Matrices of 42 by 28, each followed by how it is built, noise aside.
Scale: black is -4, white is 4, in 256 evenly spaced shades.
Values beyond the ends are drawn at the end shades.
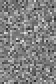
noise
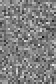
noise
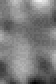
smooth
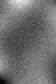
smooth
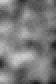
smooth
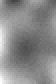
smooth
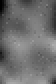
smooth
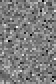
noise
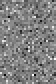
noise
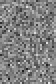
noise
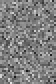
noise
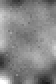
smooth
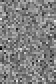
noise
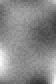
smooth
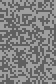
noise
